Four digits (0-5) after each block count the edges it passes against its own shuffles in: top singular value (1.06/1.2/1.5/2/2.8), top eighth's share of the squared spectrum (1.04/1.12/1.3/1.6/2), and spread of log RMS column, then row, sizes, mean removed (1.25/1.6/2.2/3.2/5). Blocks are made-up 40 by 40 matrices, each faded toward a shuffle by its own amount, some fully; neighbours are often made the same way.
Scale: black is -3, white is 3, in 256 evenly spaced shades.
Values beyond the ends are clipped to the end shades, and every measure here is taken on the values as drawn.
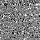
3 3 0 2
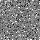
2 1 0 0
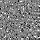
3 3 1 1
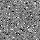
1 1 0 0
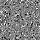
2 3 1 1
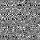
3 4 1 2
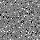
0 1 0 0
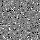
2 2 1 1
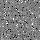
0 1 0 0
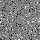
0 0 0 0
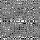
4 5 2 3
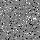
0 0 0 0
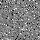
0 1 0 0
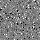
1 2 0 0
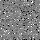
2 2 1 0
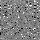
3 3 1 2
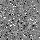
1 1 0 0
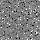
0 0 0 0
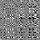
4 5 3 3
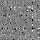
3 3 1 1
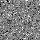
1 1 0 0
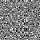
3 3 1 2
